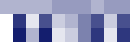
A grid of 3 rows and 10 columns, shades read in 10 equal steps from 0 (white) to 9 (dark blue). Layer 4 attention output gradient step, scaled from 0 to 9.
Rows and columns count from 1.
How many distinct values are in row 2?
7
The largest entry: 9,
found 2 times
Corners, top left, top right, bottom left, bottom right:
3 4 0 8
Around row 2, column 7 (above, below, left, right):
4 5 3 7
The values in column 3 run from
1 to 3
